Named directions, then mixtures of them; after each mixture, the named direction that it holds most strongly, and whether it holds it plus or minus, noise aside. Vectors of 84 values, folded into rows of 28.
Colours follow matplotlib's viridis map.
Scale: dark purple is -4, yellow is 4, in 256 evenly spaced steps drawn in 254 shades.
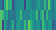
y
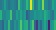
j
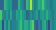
j, plus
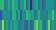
j, minus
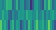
j, minus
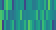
y, plus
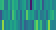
j, minus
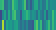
y, minus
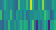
j, plus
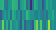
j, minus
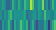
j, plus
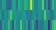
j, plus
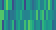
y, plus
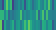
y, plus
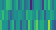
j, minus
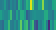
j, plus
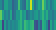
j, plus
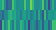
y, minus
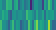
j, minus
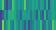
y, minus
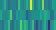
j, plus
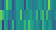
y, plus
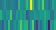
j, plus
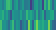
j, minus
